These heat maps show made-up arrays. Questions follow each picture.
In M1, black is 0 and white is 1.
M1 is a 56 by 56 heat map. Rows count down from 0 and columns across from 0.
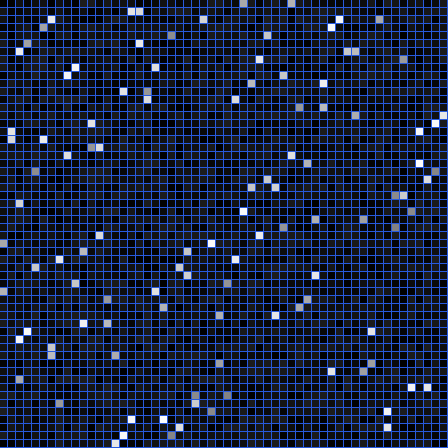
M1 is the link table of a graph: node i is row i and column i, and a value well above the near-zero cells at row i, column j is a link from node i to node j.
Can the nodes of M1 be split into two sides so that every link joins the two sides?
no
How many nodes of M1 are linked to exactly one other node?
5
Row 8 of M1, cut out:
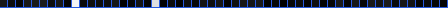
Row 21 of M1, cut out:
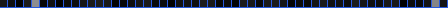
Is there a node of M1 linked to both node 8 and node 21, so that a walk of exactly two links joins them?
no
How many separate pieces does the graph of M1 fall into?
3
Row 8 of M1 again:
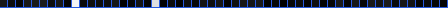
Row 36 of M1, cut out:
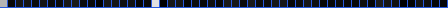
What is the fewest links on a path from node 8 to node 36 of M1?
2
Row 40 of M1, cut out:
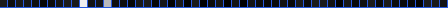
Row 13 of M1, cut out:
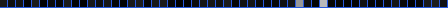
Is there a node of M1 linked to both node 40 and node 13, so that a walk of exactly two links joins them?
no
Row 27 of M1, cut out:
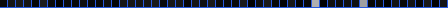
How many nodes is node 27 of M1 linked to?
2
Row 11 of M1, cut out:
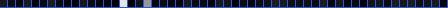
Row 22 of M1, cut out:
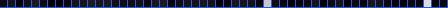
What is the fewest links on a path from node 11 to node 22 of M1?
6
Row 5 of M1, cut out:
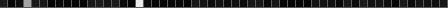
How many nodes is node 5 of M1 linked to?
2
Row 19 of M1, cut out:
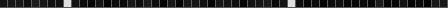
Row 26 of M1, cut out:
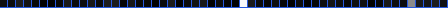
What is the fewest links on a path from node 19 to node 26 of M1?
4
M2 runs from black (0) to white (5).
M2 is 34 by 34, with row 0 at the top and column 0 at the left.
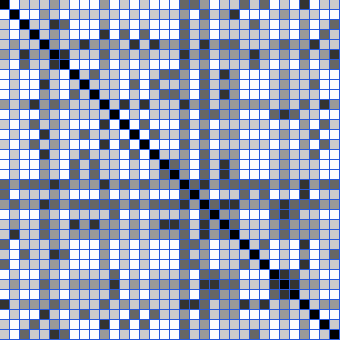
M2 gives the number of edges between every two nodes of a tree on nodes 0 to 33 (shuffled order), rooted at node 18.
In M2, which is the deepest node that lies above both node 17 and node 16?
22
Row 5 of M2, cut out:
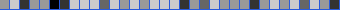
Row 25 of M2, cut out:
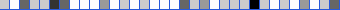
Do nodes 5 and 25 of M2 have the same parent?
no
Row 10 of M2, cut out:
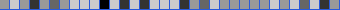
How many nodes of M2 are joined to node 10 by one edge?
5
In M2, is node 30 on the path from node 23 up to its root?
no
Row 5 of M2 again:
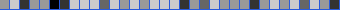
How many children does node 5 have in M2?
4
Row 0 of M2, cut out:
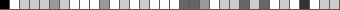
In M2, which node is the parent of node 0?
30
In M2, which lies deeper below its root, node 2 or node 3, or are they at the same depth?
the same depth
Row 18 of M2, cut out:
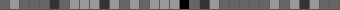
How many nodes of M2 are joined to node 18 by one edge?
4
